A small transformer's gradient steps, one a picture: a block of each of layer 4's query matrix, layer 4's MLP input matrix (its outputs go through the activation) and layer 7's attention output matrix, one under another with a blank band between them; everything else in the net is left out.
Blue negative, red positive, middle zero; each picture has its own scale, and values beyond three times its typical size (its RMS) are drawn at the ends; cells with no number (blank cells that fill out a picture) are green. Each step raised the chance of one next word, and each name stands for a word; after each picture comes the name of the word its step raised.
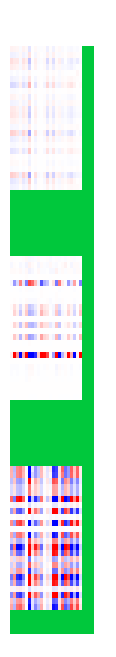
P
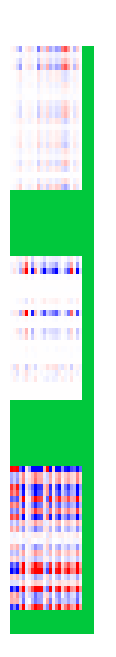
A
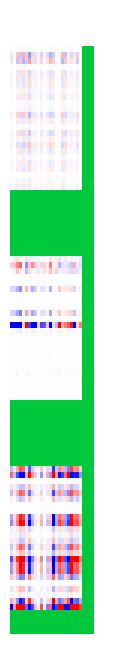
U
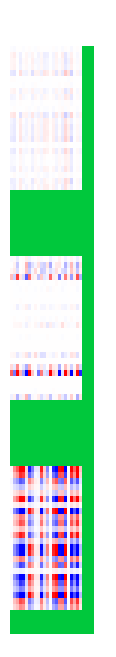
P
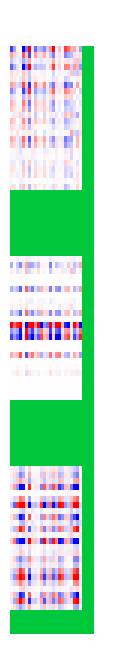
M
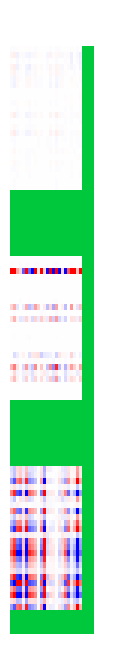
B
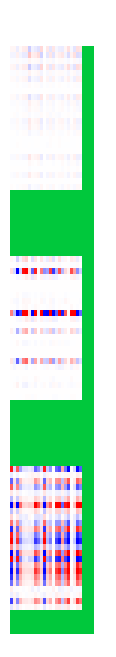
M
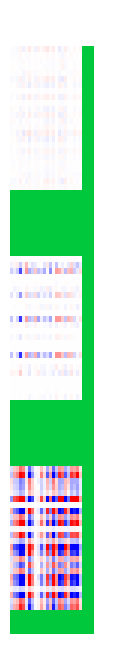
P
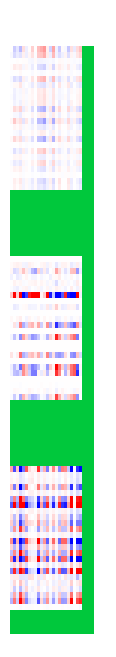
M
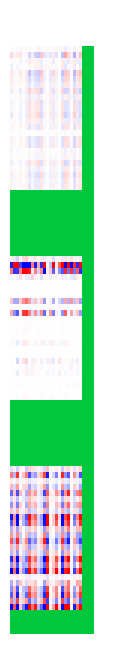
U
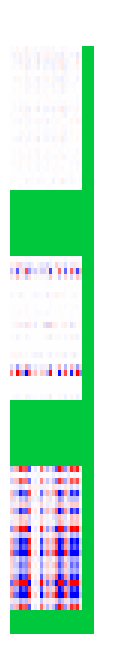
B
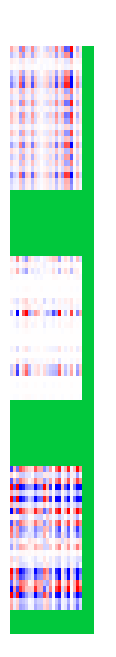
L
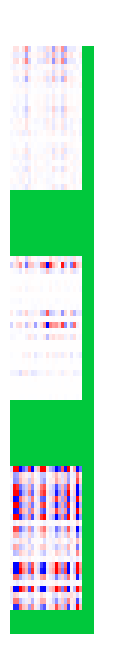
A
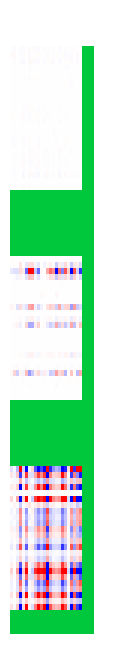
L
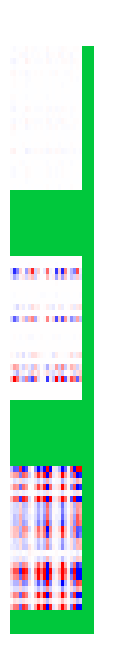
L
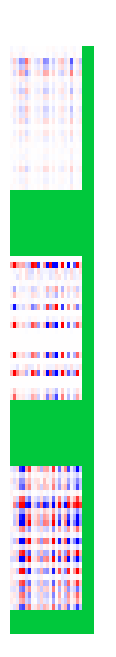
M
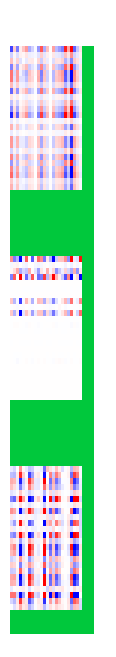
P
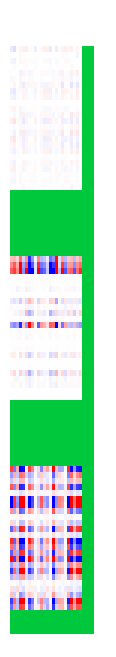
M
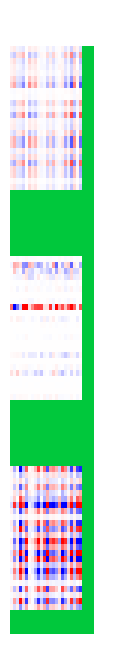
M
